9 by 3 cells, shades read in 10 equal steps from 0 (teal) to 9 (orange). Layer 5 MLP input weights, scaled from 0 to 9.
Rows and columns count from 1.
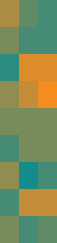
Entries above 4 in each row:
1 0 2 3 0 0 1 2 0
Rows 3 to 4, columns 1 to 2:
1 8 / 5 7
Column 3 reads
2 2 8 9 4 4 2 7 3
